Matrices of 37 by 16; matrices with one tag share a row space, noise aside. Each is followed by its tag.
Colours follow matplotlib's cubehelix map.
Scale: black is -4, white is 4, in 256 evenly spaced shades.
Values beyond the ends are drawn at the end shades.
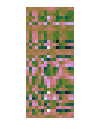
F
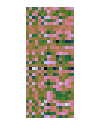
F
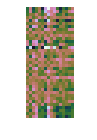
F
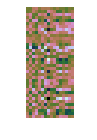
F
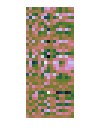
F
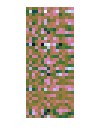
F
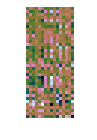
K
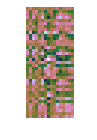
F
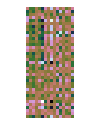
K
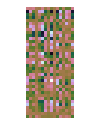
K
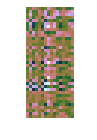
F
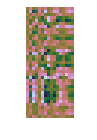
F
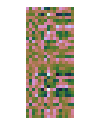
F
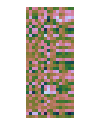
F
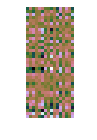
K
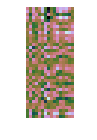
F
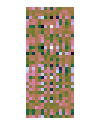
K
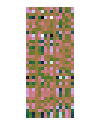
K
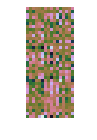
K
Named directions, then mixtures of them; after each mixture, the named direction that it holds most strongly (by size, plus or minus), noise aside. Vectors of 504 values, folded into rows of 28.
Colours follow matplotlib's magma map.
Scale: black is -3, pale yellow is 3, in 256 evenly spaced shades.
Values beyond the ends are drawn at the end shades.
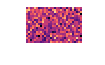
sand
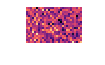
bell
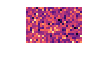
bell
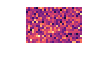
sand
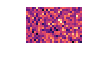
bell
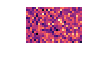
bell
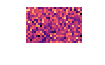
sand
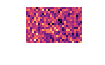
bell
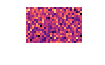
sand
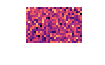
sand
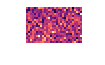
sand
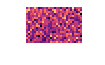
sand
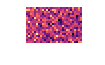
bell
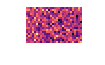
bell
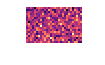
sand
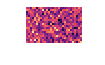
bell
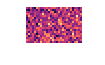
bell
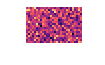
sand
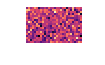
sand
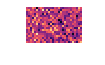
bell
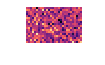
bell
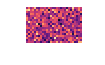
sand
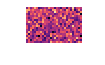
sand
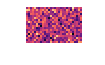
sand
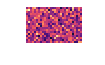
sand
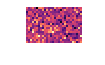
bell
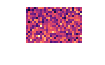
sand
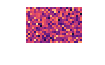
sand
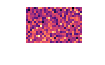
sand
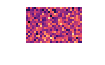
sand
